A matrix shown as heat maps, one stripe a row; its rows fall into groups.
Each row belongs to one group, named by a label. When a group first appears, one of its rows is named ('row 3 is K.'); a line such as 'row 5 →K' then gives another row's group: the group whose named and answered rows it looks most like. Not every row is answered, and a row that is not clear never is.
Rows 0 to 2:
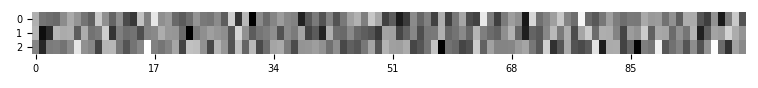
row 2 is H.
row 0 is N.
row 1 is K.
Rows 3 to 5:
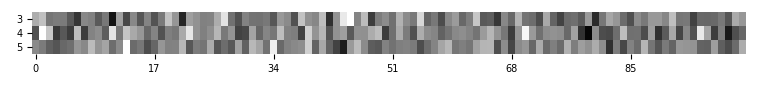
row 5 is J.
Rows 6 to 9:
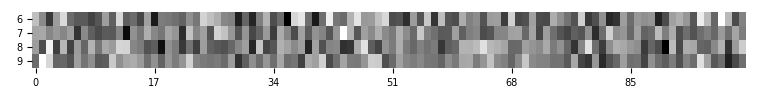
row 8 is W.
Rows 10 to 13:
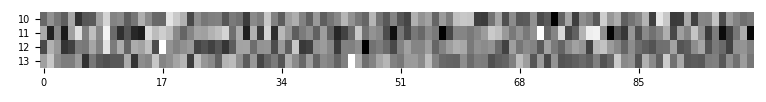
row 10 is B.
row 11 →N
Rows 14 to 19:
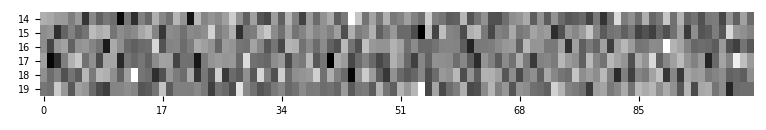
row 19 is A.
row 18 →J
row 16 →H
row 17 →K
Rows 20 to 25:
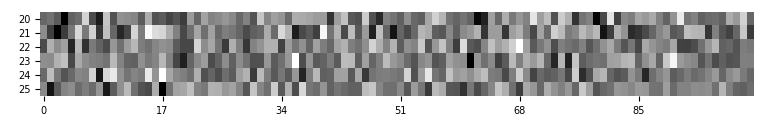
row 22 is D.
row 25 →H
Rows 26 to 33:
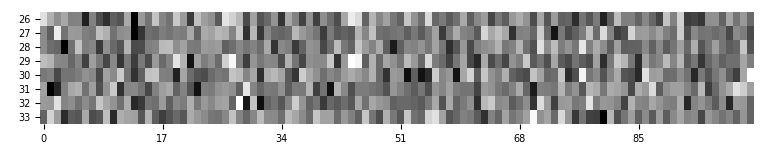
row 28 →N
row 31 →K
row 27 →N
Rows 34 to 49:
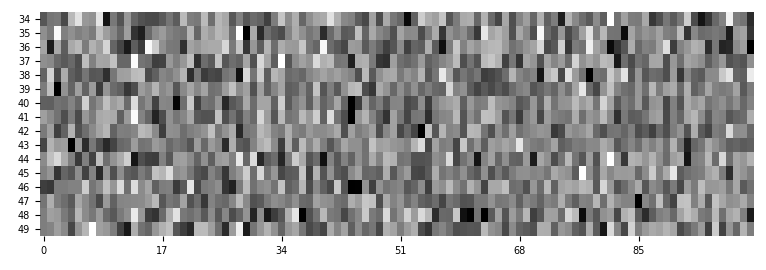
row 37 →J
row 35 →N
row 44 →N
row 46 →J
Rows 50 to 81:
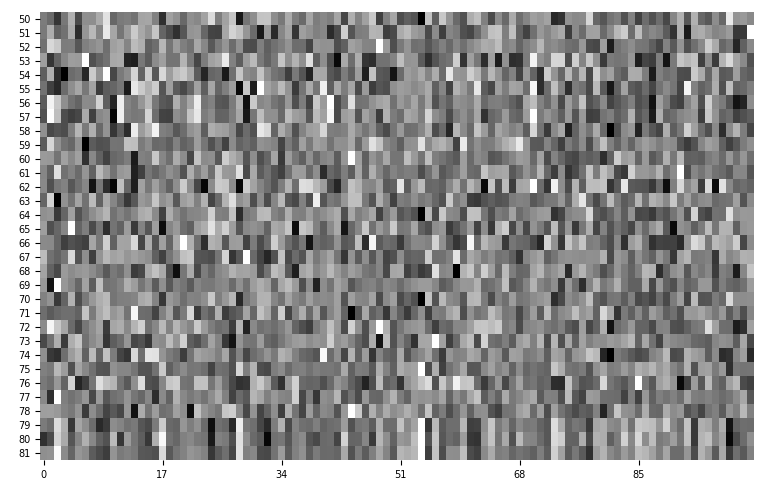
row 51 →W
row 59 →D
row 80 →A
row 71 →J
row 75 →A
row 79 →A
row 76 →B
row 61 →N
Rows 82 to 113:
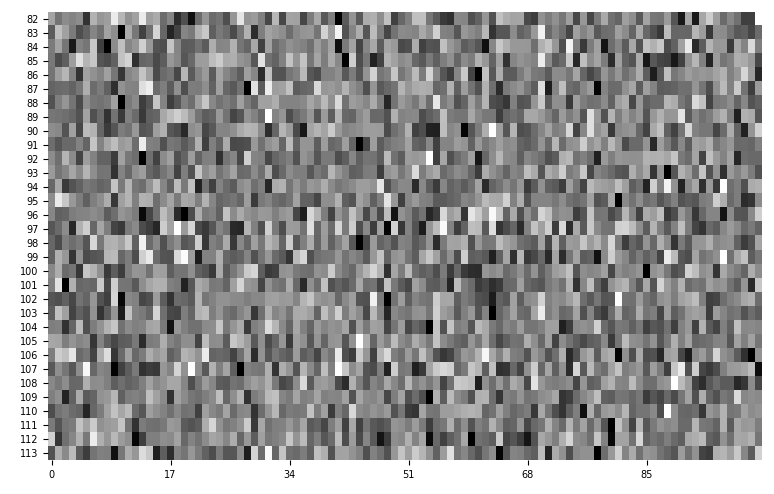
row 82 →W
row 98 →J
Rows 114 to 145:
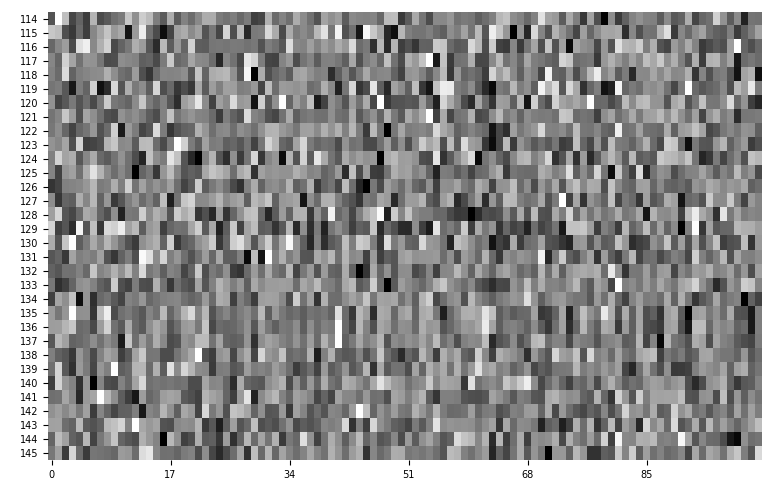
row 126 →J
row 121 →A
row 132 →J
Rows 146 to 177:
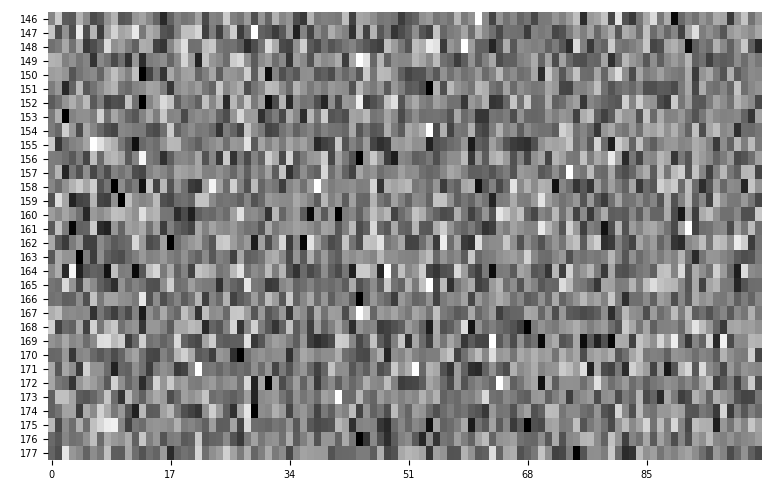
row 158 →H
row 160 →W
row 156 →J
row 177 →N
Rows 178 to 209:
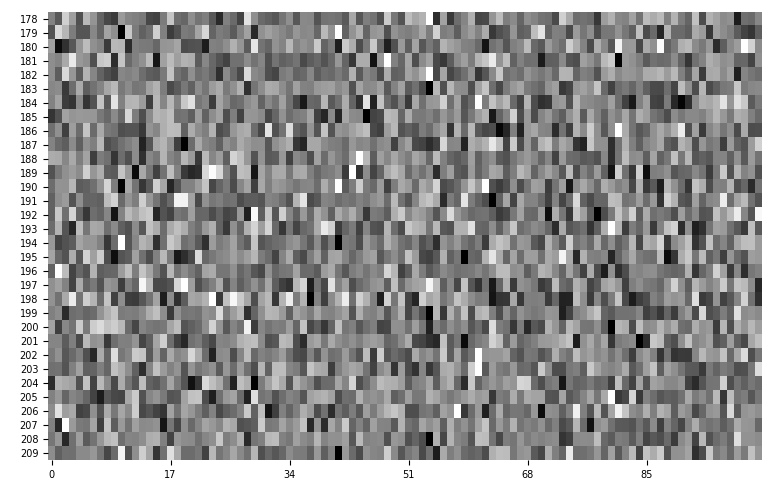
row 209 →K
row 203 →B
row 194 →K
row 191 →B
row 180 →K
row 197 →B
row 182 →A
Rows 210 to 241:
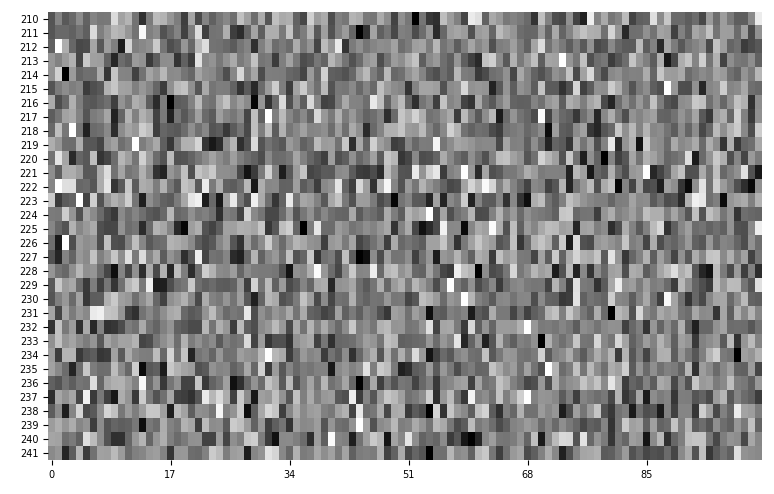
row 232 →D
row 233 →N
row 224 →A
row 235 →N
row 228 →H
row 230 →B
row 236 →J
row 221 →B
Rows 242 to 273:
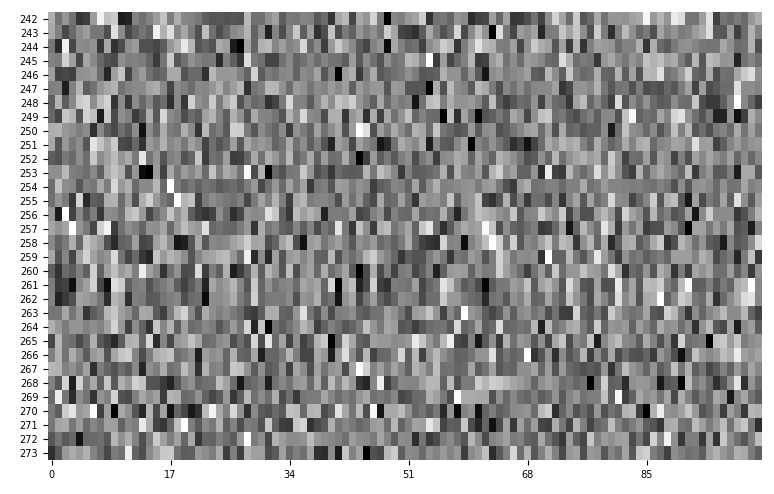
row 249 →H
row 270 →H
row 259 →N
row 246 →K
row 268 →W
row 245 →A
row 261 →K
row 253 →N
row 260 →J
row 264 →N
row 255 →B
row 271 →B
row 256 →W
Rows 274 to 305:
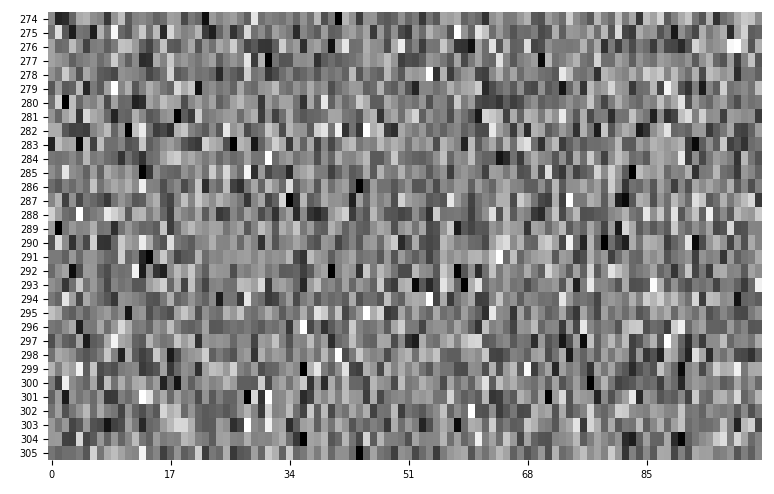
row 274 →K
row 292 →N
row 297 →B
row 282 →J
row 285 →N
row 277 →N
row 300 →W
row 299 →H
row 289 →H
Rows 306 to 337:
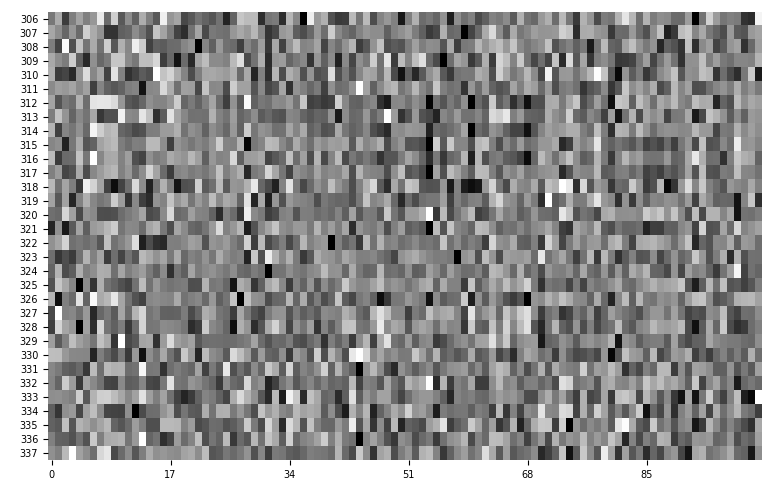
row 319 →N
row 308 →W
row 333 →W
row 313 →K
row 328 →D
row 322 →N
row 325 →D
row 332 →A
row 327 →D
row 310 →N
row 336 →J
